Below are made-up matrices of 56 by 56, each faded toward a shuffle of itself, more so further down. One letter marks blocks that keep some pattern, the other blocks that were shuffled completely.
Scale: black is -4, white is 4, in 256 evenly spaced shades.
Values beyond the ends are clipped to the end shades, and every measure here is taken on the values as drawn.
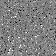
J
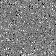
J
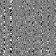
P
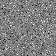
J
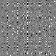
P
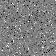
J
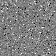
J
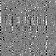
P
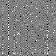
P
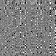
P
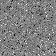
J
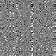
P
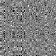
P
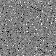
J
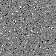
J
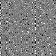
P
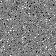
J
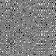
P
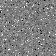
J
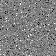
J
